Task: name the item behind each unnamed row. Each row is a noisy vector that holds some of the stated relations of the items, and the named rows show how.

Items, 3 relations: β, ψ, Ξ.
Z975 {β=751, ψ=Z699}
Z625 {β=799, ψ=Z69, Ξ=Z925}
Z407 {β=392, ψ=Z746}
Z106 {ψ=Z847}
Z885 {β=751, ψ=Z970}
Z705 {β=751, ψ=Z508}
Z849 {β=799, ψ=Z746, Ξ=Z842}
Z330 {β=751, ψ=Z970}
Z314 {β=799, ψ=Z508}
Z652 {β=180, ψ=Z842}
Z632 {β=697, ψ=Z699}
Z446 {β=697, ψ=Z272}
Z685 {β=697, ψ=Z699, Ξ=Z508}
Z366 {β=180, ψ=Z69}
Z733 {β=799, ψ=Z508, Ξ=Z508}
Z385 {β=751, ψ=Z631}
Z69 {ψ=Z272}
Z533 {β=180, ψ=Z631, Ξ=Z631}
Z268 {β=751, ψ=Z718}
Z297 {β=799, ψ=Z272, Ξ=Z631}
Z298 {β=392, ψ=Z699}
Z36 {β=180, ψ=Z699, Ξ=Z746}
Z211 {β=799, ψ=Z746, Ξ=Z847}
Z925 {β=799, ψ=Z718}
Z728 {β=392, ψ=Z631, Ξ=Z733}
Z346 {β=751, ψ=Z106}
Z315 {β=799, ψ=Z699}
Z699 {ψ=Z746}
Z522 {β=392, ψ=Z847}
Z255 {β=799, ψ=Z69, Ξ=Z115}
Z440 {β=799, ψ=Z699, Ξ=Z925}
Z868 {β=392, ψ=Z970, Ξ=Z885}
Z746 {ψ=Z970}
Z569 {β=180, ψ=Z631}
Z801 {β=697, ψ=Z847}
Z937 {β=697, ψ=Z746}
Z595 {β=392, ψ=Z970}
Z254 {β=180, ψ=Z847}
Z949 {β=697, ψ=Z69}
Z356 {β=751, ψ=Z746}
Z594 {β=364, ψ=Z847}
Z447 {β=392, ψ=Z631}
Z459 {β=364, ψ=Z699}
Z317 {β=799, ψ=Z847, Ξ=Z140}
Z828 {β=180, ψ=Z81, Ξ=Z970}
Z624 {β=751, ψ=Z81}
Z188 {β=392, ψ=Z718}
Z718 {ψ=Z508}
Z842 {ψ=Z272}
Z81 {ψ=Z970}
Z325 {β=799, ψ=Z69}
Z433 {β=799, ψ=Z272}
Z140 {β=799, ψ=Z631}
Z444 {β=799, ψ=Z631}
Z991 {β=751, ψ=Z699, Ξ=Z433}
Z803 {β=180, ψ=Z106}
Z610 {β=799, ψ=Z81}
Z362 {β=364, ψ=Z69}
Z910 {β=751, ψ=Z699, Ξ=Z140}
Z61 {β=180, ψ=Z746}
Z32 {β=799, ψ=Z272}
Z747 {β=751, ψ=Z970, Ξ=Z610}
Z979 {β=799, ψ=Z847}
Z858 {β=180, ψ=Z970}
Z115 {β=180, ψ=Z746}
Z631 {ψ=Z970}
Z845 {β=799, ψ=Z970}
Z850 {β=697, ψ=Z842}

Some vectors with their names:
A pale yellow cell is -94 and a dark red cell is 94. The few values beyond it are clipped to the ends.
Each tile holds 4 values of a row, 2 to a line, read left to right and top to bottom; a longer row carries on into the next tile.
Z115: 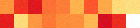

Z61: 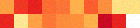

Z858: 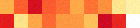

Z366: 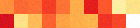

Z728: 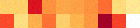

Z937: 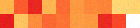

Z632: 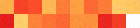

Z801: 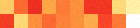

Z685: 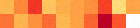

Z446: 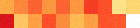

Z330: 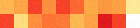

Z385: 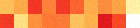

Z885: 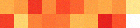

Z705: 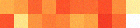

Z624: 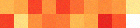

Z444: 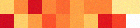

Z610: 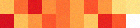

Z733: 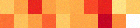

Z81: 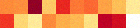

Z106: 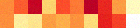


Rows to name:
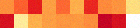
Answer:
Z459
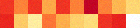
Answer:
Z842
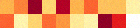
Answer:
Z631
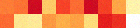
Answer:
Z718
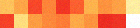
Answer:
Z747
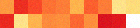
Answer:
Z36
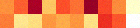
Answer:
Z847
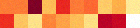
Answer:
Z970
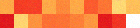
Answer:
Z315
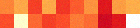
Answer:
Z910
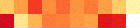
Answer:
Z868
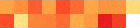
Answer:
Z356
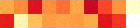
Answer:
Z594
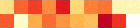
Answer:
Z533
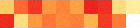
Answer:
Z979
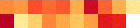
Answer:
Z362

